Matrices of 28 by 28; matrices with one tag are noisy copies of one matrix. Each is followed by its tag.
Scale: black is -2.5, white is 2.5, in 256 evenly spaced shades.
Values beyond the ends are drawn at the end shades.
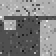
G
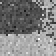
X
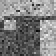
G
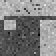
G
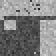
G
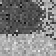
X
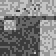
G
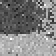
X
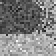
X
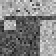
G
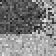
X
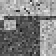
G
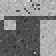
G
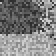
X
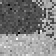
X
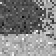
X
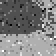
X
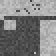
G
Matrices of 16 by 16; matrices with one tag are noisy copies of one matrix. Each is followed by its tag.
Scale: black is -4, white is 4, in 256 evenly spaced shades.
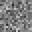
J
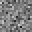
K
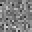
J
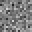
J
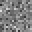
J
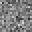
K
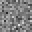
K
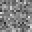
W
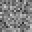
W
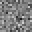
K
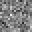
W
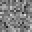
W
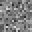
J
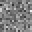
J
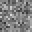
W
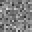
J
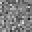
K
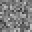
W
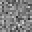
K
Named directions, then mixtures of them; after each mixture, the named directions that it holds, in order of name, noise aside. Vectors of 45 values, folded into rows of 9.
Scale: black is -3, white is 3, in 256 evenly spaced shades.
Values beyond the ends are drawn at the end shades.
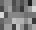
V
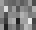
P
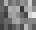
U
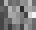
U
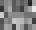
V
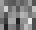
P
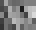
U, V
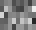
P, V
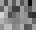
U, V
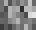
U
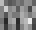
P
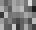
V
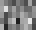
P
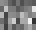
P, V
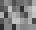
U, V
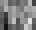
P, U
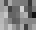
U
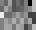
U, V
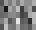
P, U
